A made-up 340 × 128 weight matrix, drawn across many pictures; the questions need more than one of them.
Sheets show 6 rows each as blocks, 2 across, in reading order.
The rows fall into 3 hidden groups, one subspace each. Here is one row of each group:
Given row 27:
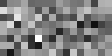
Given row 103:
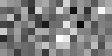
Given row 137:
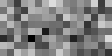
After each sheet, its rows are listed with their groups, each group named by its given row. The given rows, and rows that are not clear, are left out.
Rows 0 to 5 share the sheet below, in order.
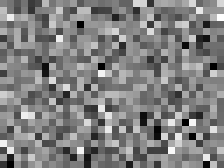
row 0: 103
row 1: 27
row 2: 103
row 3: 103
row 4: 27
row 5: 103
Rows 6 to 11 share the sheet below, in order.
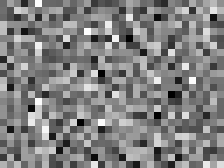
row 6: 137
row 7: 137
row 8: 137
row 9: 103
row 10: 103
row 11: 137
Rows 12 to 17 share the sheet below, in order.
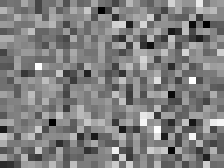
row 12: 103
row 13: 27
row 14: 137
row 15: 103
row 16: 27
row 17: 103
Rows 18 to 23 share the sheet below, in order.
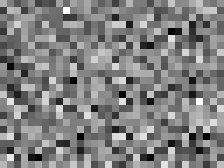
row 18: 137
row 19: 27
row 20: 137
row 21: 27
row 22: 27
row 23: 27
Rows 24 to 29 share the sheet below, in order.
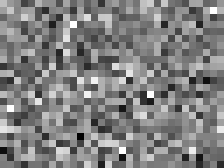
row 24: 137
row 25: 103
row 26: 27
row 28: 103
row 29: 27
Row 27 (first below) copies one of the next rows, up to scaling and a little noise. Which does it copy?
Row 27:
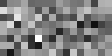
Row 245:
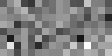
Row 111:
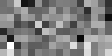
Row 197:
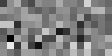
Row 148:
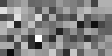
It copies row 148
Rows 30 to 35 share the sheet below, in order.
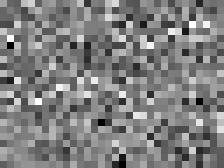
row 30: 27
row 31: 27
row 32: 27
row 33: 27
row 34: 103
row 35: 27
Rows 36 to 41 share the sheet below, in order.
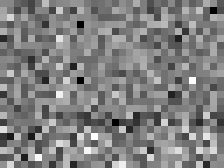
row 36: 103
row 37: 103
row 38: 103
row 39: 103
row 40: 27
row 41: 27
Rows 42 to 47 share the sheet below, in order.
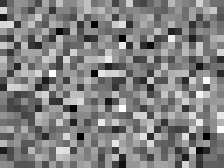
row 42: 27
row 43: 27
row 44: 137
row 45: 27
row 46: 103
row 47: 27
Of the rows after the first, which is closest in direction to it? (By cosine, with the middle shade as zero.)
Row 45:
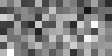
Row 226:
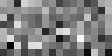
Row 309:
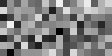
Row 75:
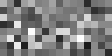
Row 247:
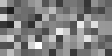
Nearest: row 247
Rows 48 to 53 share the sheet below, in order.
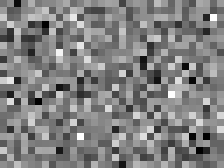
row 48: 137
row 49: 137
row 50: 27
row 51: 103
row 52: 103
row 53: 27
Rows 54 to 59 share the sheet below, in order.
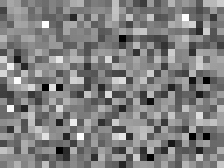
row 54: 137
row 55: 137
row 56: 137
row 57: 27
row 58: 103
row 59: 27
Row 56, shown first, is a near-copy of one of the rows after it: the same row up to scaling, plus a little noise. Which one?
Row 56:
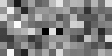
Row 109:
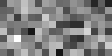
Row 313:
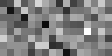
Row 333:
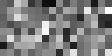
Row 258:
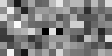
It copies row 258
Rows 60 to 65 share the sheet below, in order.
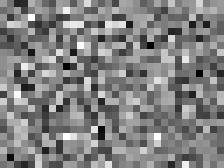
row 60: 137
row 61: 27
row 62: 137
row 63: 137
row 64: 137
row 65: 137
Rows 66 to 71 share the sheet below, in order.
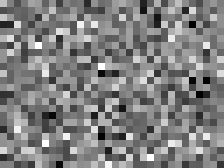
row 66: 27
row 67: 103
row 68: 103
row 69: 27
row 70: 137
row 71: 27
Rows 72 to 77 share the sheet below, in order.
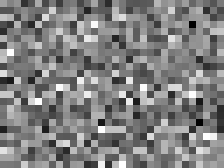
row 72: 27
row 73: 103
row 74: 27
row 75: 27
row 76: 103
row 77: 27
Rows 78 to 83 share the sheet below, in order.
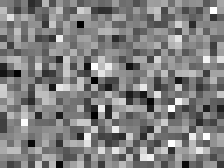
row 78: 103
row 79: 103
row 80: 103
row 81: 137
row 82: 137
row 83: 27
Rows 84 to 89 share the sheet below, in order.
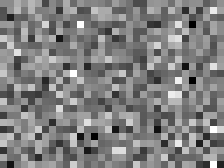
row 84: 103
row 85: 103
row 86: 137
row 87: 103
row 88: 27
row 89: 103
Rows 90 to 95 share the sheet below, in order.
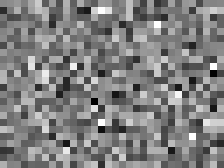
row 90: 103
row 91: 137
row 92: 103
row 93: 103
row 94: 103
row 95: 103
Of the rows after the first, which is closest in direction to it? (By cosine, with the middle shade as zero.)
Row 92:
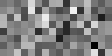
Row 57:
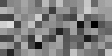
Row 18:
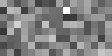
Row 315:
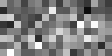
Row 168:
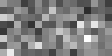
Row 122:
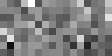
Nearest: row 18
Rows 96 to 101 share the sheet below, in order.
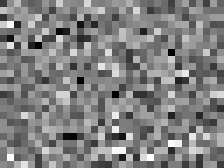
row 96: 27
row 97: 137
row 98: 103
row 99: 137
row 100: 137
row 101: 27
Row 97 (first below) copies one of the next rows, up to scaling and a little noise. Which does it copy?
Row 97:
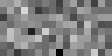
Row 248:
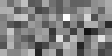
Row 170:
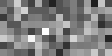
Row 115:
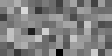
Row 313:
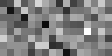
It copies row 115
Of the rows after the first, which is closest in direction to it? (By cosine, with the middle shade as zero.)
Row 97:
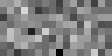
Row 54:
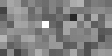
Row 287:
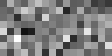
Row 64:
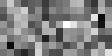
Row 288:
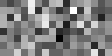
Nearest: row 64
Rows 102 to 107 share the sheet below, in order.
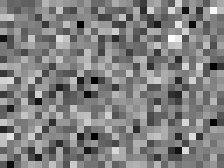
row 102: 103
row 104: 27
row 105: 103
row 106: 27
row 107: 103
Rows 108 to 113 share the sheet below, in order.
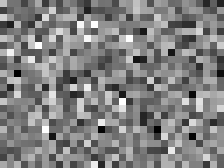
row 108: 27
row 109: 137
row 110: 137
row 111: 27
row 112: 103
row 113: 103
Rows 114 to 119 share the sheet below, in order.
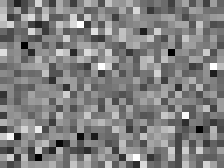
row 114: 137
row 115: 137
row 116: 103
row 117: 103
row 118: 27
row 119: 137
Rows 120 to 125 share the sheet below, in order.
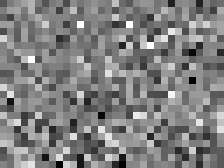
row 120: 103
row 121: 27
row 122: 27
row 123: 103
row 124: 137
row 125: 27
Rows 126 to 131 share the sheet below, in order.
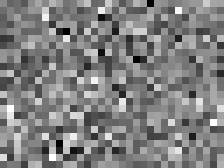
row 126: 103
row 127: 137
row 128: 27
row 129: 27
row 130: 137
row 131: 103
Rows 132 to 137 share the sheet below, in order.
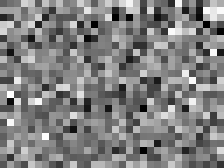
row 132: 27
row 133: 103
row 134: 27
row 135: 137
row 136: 137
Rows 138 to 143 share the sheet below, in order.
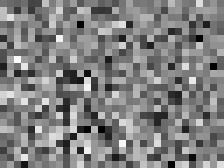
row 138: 103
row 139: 27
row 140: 137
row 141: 103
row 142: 137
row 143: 137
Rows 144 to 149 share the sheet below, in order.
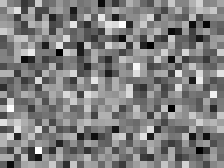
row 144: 137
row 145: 27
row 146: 27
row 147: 137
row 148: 27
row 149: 27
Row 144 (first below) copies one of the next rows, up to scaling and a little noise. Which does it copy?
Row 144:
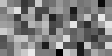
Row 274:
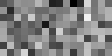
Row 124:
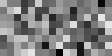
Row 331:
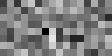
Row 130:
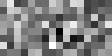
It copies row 124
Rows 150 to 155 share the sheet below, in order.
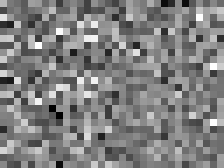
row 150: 27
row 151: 137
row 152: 27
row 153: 103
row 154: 137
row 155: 103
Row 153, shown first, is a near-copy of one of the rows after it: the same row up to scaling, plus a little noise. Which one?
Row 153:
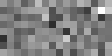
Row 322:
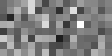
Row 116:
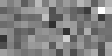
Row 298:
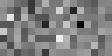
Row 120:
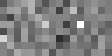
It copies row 116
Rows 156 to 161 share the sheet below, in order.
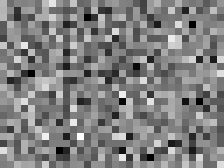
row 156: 137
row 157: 103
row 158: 137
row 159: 27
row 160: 103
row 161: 27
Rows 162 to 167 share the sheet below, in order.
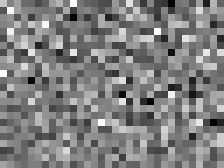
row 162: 137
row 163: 137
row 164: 27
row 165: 27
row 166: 103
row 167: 103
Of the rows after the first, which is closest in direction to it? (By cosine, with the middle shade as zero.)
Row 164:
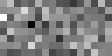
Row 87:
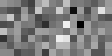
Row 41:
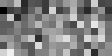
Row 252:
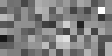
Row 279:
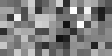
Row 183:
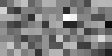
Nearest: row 279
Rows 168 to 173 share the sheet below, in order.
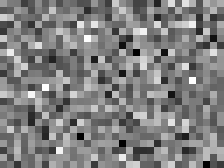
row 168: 27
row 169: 137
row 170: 137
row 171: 103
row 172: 103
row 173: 137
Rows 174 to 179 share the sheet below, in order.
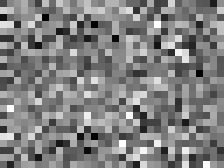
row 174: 27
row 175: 137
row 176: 27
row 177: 137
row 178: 27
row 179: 137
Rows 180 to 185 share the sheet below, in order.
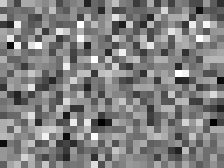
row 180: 27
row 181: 27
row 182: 137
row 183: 137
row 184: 103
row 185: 103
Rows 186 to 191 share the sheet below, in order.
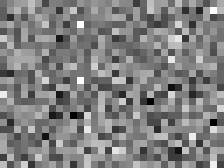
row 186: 103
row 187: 103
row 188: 103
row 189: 27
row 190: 137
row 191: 103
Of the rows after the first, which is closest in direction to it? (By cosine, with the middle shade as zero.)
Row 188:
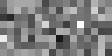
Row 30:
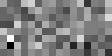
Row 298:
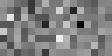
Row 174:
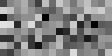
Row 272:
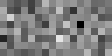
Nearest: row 30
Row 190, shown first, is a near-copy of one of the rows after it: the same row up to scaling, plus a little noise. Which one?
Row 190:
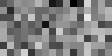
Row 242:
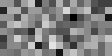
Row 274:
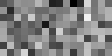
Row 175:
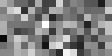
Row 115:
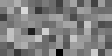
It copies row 274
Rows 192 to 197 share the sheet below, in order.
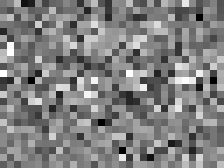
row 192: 27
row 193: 137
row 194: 27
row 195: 137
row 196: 103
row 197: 27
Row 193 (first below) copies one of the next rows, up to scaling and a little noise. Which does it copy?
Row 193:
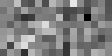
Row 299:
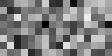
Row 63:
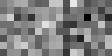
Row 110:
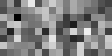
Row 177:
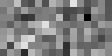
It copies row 177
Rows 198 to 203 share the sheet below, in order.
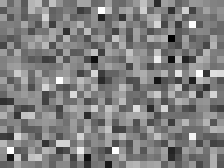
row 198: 103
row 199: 103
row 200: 137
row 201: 137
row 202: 27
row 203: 103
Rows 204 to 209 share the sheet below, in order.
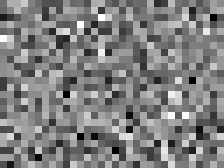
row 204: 103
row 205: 137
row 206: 137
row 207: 103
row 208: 27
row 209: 137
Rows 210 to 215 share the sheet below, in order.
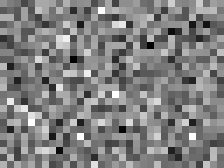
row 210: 103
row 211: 27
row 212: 137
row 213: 137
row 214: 103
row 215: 103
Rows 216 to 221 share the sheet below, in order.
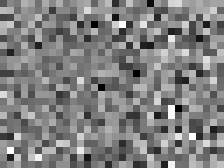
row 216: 27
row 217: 27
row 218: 103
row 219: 137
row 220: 27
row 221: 137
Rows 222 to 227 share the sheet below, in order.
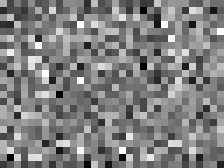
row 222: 27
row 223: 103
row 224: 103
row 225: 103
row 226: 27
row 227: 27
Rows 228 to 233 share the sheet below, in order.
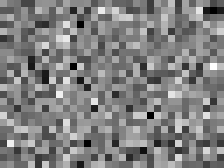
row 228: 103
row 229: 103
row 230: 103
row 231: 103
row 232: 137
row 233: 137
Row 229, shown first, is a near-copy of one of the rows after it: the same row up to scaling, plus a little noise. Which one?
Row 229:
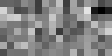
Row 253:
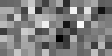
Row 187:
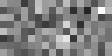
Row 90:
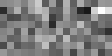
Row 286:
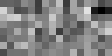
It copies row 286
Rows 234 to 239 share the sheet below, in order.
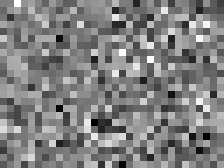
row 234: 103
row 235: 27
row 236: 137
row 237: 27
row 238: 103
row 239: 27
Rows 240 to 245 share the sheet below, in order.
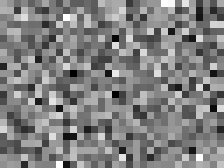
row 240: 137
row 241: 137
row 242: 137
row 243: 103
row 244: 137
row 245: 27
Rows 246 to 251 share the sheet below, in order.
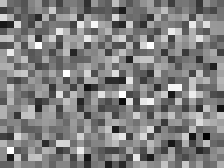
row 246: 27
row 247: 27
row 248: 137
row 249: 27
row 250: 27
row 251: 27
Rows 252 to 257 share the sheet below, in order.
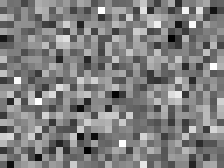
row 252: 103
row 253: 103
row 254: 27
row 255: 103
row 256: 27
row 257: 137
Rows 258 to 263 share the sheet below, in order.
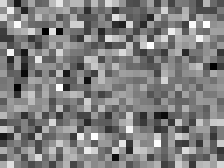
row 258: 137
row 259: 27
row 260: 137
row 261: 103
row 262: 27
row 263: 137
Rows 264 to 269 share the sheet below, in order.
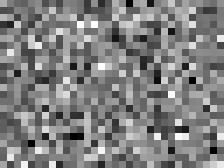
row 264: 27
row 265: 137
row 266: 103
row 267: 103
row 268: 137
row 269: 137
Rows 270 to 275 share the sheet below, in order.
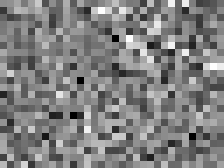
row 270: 103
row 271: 137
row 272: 103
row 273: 103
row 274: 137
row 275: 27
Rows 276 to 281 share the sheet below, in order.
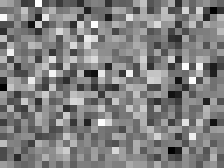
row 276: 27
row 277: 103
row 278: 137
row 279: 103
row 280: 103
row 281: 103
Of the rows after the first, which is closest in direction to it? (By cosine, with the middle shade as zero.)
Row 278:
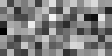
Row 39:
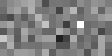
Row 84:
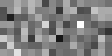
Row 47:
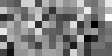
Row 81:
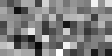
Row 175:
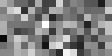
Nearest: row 81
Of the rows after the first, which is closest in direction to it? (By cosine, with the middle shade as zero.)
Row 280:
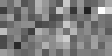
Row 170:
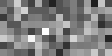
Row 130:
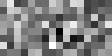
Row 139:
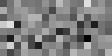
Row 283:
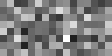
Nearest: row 283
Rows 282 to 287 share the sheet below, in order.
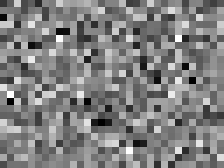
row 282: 27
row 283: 137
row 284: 27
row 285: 103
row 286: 103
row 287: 137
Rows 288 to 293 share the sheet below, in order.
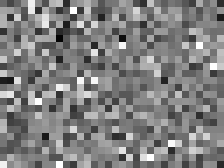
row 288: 103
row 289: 27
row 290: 27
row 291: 103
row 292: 137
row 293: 27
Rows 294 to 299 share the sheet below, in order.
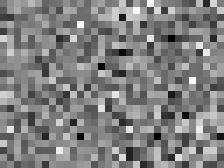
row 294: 103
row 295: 27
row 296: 103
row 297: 103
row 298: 103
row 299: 137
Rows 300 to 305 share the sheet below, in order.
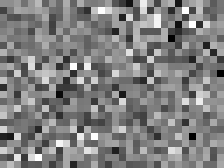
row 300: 103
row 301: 103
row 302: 103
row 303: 27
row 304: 27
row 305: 103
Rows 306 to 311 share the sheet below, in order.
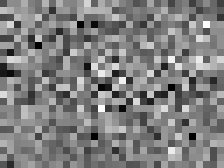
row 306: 27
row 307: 27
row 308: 103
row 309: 27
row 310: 27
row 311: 103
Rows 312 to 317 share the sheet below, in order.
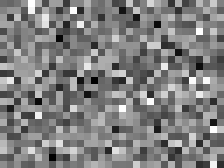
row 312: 103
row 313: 137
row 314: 27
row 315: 27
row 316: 137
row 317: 103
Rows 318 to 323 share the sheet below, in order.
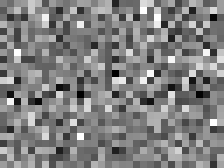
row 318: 103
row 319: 103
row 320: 27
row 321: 27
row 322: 103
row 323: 103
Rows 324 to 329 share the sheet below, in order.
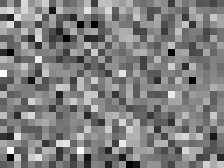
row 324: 27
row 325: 137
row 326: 27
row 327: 103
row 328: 27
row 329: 137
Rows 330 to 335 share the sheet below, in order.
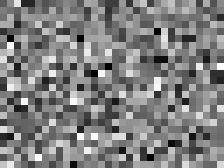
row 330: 27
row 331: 137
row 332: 137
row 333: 137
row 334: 27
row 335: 27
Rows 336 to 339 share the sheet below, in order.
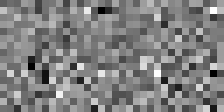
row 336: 103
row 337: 103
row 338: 103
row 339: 103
